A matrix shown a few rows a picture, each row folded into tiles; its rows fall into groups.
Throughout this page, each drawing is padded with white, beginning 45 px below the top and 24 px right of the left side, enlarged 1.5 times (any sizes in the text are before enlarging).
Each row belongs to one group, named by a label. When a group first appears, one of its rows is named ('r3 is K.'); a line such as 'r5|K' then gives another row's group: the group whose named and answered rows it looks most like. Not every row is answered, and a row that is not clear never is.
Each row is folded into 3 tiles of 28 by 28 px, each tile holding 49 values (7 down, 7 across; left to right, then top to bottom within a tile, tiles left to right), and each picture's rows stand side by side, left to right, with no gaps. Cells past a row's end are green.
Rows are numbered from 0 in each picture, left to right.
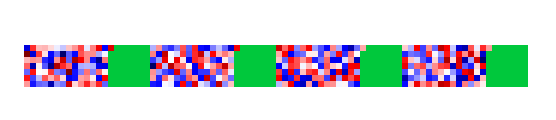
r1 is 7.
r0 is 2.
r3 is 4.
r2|7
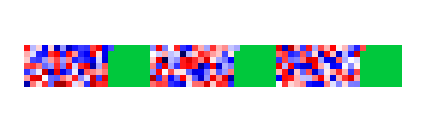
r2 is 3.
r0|4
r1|2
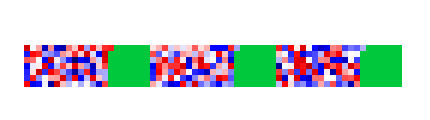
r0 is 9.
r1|7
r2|7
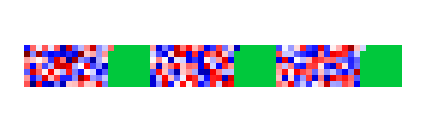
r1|4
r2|2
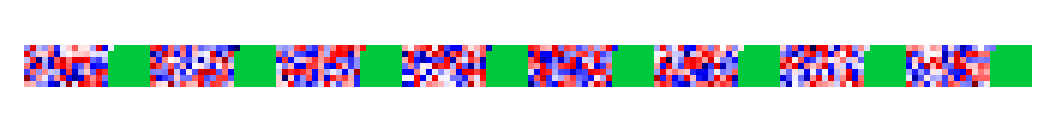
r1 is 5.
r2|2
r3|4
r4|4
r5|2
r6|4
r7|7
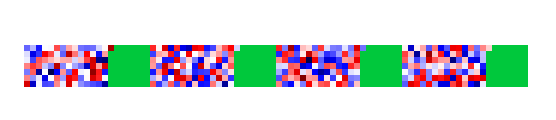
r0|5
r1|9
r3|3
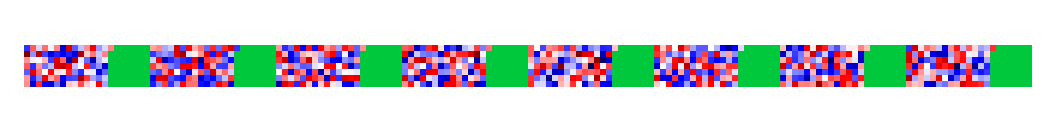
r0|2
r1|4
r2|3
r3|7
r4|5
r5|7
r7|2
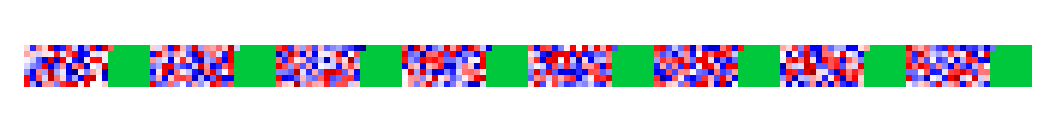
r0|9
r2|5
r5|7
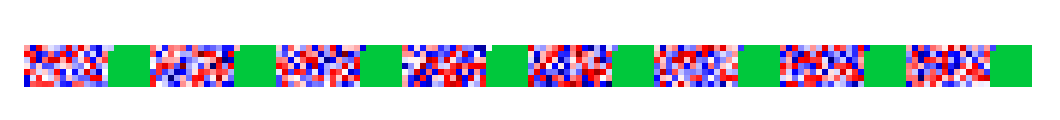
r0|3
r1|5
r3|7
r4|5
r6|3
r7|3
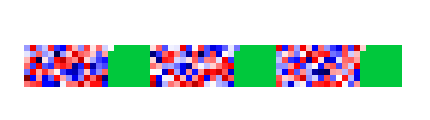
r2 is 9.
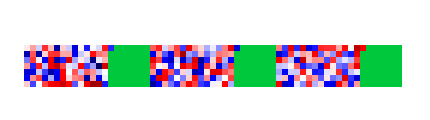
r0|4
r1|4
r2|9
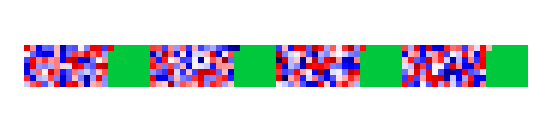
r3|9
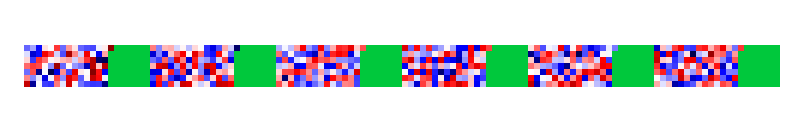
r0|5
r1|4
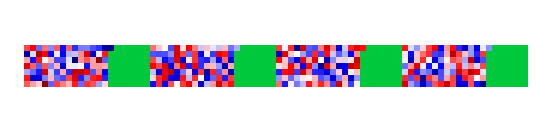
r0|5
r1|4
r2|9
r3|5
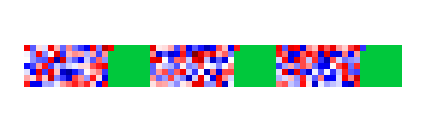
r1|7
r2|3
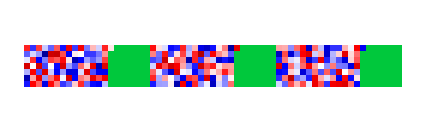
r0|3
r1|7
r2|4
